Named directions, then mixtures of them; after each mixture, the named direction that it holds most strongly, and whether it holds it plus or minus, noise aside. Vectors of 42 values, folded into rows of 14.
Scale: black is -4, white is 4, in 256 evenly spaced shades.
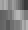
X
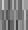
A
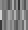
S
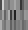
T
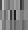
T, plus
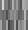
A, plus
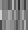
S, plus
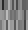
A, minus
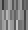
A, minus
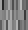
A, minus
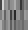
T, plus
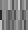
S, minus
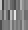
T, minus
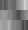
X, minus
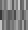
S, minus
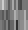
A, plus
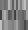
S, minus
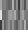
S, plus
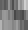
X, minus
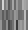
A, plus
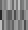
S, minus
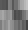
X, minus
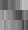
X, minus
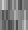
A, plus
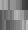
X, plus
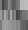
X, minus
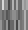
A, plus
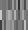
S, plus
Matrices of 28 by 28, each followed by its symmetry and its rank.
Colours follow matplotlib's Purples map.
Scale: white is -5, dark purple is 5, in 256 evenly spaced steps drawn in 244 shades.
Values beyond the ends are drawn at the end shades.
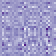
neither, rank three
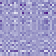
neither, rank three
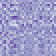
neither, rank five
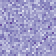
antisymmetric, full rank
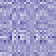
neither, rank three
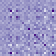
symmetric, rank five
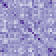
symmetric, rank five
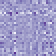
neither, rank five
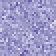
antisymmetric, full rank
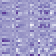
neither, rank three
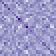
symmetric, rank five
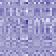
neither, rank three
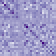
symmetric, rank five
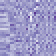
neither, rank five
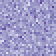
antisymmetric, full rank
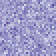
antisymmetric, full rank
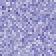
antisymmetric, full rank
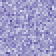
antisymmetric, full rank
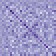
symmetric, rank five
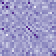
symmetric, rank five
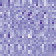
neither, rank five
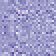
neither, rank five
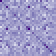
symmetric, rank five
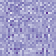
neither, rank five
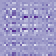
neither, rank three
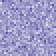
antisymmetric, full rank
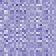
neither, rank three
